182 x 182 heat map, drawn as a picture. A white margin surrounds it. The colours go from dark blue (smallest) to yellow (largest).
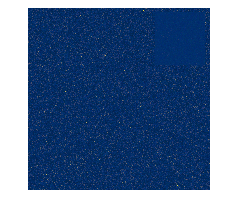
There is no overall slope. The values are skewed, with a long tail toward high values. In the top right lies a patch that is calmer than the rest. The halves do not mirror each other. There are no regular stripes. The top right is the calmest part.
